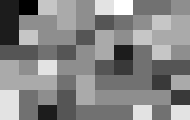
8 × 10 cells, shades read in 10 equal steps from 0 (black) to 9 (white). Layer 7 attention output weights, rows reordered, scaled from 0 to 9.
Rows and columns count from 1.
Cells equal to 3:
10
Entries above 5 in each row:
4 3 5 2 2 5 2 3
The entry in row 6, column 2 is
6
